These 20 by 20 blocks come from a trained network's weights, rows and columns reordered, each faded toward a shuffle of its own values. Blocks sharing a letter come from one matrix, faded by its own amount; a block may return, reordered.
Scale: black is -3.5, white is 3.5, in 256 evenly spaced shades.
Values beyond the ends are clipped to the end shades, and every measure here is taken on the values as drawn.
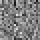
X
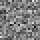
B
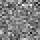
B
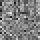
X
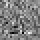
X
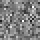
X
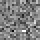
X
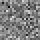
B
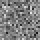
B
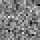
B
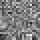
X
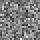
B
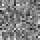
X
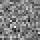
B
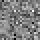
X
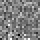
X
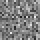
B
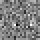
X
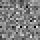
X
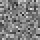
B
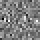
X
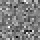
X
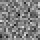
B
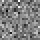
X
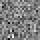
X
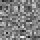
X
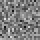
B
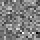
X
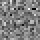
X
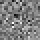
X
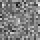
X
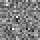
X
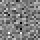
X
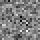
X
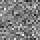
B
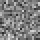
B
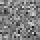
B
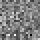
X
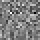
X
